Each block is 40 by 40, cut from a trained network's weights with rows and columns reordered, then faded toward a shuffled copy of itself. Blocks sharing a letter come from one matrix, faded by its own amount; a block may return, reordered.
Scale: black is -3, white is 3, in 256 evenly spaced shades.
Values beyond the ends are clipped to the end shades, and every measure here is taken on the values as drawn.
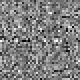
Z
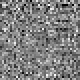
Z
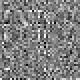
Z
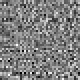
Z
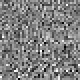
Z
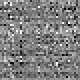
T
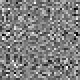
Z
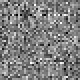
Z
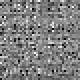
T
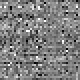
T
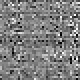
T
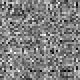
Z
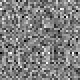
Z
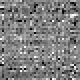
T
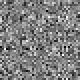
Z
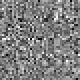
Z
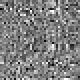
Z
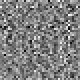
Z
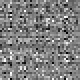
T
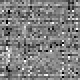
T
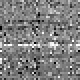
T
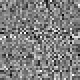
Z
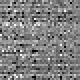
T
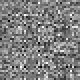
Z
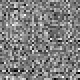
Z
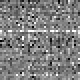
T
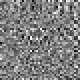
Z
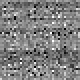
T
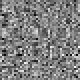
Z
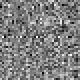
Z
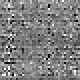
T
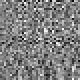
Z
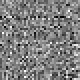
Z
